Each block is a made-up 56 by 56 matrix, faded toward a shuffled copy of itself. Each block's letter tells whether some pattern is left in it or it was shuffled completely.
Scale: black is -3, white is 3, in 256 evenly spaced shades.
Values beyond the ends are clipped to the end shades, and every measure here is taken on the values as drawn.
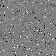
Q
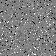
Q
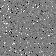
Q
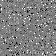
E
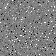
Q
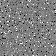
Q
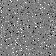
E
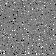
E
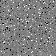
Q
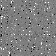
E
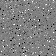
Q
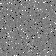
Q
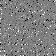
E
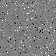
Q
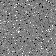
Q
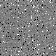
E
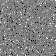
Q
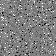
Q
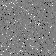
Q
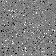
E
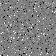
Q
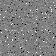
E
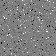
Q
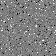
Q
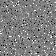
Q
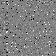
E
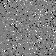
E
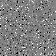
E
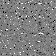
E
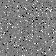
E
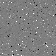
Q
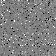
E
